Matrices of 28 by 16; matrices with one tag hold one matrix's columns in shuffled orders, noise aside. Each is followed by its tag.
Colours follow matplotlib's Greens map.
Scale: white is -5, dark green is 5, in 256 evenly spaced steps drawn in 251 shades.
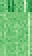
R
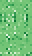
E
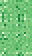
E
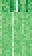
R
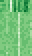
R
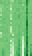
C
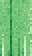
C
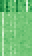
R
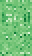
E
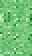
E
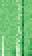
C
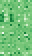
E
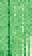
C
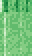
R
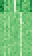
R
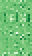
E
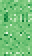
E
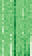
C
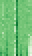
C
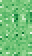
E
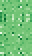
E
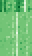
R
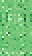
E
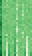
C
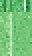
R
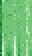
C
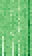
C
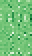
E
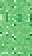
E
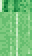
R
